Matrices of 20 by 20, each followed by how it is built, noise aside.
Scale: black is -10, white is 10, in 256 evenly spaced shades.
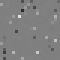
sparse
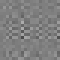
low rank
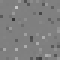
sparse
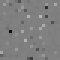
sparse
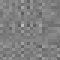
low rank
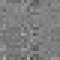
low rank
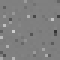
sparse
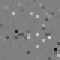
sparse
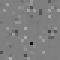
sparse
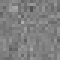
low rank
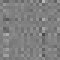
low rank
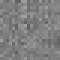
low rank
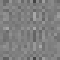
low rank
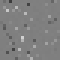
sparse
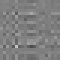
low rank
